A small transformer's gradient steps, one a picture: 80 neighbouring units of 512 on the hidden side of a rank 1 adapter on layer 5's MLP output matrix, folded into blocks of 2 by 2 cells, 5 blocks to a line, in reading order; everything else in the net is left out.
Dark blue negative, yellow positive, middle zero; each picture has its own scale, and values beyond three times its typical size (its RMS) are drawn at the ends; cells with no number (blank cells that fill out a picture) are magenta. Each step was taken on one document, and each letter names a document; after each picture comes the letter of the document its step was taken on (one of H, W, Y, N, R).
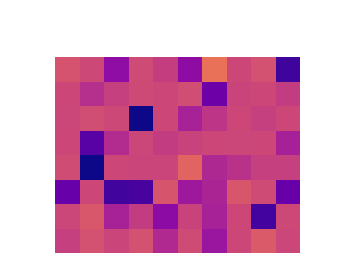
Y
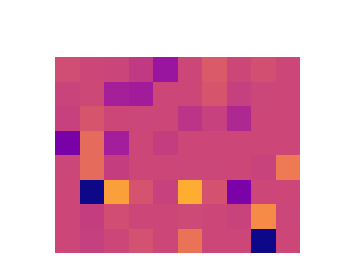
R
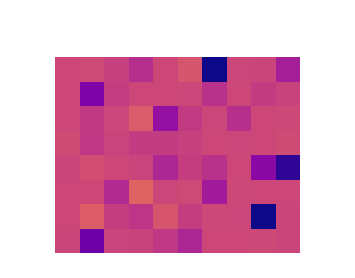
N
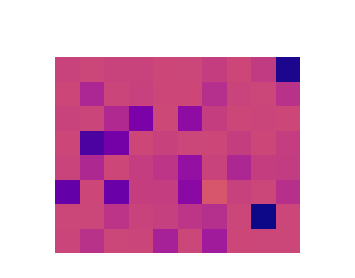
Y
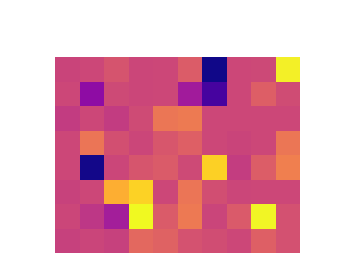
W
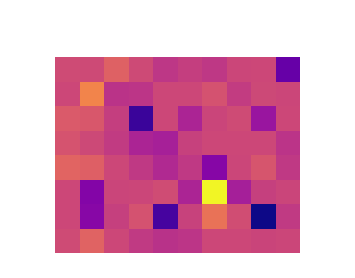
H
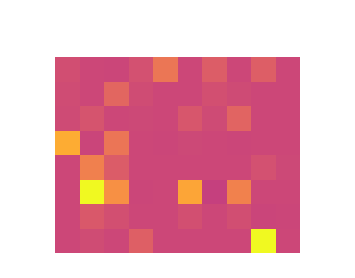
R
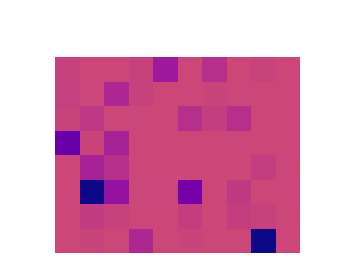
R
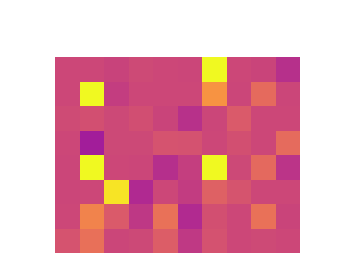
W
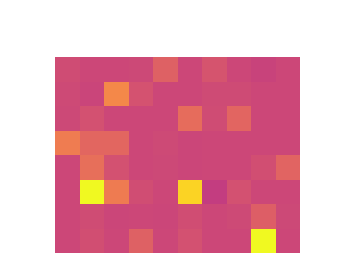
R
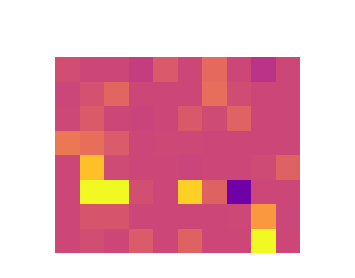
R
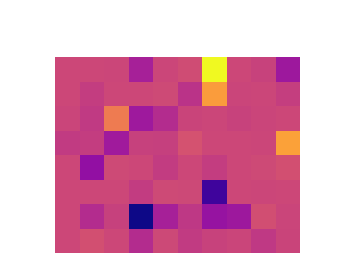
N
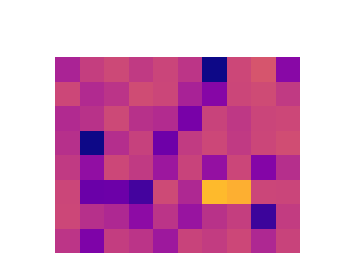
W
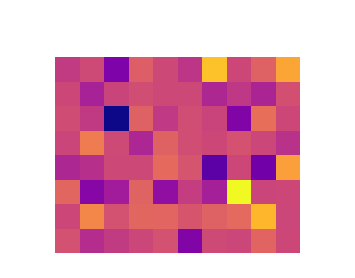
N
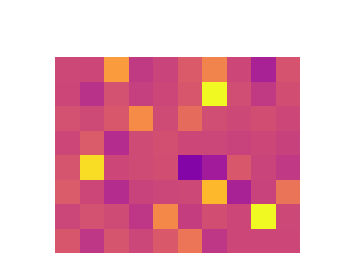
Y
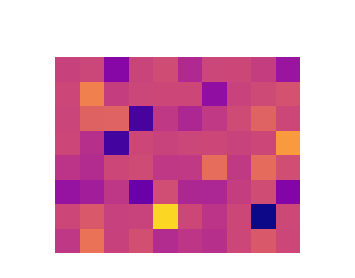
W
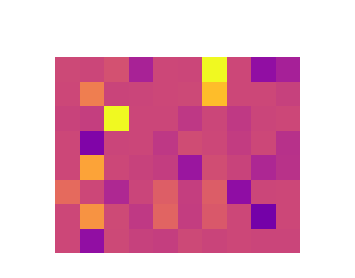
W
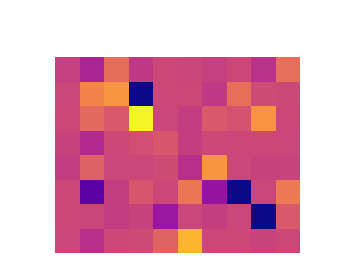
H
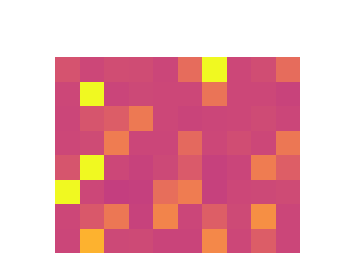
Y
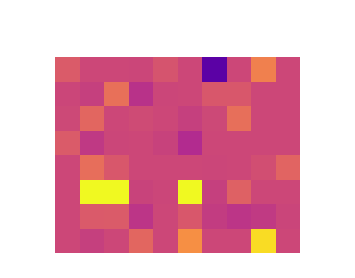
R
